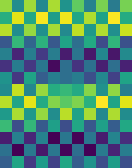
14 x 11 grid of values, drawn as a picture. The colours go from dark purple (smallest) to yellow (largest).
Stripes: horizontal, repeating 2 times. Calmest part: centre. Odd patch: calmer, in the centre.
